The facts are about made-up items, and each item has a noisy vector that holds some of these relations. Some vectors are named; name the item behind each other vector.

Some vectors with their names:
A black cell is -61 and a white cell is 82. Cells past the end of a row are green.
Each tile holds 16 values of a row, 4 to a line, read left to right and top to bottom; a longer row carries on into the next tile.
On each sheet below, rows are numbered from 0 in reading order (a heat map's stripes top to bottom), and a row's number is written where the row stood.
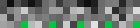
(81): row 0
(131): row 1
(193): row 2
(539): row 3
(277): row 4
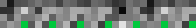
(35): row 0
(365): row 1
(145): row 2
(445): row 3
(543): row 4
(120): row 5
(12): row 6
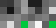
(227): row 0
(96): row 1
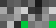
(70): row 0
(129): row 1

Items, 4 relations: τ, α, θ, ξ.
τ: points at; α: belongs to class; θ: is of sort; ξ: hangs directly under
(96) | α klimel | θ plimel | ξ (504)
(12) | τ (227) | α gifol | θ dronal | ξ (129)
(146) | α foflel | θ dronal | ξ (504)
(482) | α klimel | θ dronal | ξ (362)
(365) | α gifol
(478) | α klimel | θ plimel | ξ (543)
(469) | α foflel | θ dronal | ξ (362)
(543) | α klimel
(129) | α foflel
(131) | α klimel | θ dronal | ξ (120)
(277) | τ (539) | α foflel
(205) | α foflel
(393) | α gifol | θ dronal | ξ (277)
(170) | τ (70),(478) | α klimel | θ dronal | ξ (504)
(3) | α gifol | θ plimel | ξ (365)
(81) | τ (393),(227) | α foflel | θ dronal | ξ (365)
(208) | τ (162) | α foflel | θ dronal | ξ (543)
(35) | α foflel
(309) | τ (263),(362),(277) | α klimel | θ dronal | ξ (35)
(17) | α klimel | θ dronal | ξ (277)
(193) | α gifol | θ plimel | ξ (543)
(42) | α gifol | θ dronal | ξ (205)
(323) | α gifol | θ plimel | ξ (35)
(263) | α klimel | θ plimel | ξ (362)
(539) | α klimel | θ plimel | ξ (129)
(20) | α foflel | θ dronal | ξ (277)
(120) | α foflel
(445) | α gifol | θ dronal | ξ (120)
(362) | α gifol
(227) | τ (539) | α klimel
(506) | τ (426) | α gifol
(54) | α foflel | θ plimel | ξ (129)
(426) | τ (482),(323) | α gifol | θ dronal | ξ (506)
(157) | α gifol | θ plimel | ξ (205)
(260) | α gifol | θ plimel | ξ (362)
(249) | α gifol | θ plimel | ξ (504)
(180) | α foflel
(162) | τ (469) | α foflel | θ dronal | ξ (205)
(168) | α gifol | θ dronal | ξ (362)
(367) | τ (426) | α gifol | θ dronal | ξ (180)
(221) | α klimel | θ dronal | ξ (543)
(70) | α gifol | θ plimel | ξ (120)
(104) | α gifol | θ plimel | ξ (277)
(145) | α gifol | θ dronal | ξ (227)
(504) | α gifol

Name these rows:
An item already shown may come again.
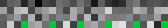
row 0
(193)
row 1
(469)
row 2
(362)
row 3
(20)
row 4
(170)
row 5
(260)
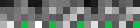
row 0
(482)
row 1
(263)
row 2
(504)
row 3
(539)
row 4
(193)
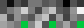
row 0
(162)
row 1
(504)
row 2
(54)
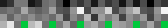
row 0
(17)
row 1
(309)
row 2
(54)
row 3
(20)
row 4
(208)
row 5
(54)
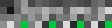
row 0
(227)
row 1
(168)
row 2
(260)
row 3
(104)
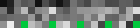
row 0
(478)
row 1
(146)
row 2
(221)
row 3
(393)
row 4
(249)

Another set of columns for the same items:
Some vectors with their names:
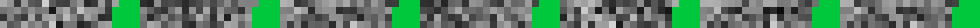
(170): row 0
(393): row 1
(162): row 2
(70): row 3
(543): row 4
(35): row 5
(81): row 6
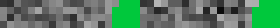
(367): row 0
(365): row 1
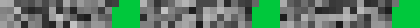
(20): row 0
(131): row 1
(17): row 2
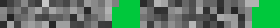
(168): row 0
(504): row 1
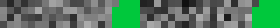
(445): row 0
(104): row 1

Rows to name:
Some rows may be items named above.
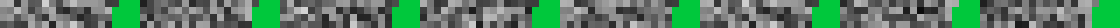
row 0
(469)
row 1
(260)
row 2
(208)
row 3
(539)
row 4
(162)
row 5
(469)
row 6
(362)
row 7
(249)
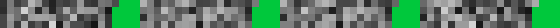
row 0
(478)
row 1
(309)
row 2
(131)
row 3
(543)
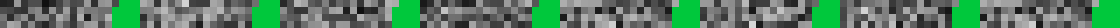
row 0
(104)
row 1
(482)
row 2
(362)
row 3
(193)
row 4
(227)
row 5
(96)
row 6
(221)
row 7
(227)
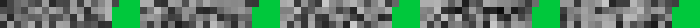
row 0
(260)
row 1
(54)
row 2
(146)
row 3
(277)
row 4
(263)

